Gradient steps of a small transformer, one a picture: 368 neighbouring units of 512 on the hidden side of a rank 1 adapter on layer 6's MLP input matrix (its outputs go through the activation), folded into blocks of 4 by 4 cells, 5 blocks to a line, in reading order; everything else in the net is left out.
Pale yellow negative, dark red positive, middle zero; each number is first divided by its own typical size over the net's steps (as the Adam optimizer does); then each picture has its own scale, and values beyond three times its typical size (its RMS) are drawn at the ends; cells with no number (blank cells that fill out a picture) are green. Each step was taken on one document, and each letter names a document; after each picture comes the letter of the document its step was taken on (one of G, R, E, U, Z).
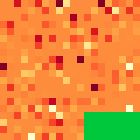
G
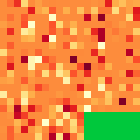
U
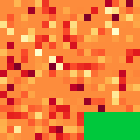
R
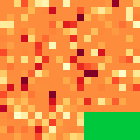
R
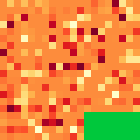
R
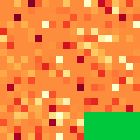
G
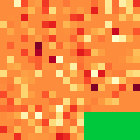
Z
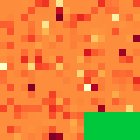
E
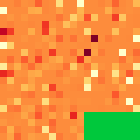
E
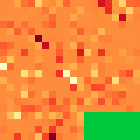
Z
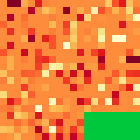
R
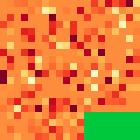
Z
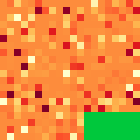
U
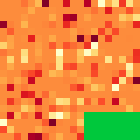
G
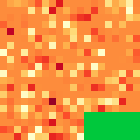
R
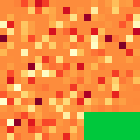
U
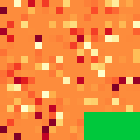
G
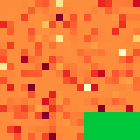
E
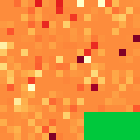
E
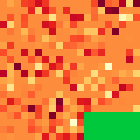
Z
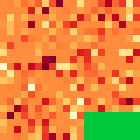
R
